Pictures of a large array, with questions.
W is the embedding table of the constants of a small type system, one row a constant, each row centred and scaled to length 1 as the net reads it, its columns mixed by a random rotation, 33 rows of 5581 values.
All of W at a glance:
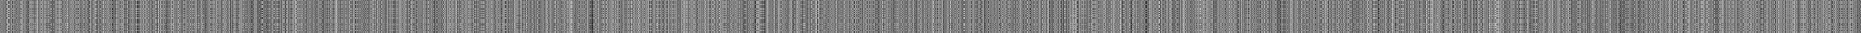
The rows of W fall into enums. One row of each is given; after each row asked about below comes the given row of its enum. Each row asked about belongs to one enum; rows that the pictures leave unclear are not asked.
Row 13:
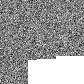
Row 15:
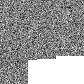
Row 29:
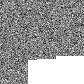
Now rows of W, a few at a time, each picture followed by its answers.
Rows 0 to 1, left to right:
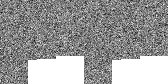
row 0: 13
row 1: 29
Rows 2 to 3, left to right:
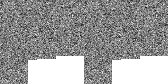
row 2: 29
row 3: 29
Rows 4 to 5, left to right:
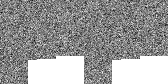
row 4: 13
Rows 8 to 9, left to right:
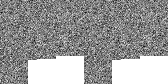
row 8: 13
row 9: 13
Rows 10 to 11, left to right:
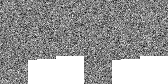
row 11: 13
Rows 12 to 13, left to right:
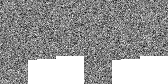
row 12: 29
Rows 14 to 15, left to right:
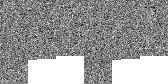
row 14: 29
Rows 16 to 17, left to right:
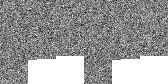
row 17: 13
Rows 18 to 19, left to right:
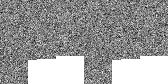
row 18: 13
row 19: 29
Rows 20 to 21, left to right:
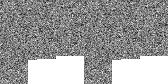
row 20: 29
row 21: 29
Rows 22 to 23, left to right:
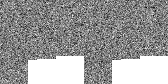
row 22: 29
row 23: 15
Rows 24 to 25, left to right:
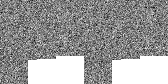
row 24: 13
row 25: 15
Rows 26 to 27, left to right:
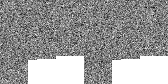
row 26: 29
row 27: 15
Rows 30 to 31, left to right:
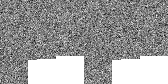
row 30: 13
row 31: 29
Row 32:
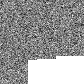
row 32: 29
